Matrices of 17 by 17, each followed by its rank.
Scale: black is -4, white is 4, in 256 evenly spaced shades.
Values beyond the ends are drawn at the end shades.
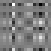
one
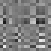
two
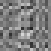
two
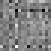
three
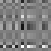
one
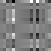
one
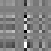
one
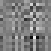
two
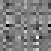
three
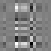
one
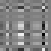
one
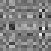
two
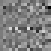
three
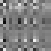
two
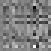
three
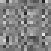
three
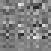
three
